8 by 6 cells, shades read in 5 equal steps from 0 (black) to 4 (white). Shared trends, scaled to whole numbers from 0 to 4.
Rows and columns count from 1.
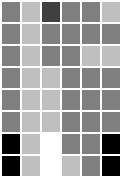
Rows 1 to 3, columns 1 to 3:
2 3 1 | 2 3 2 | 2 3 2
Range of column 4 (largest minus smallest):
1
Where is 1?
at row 1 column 3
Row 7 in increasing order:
0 0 2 2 3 4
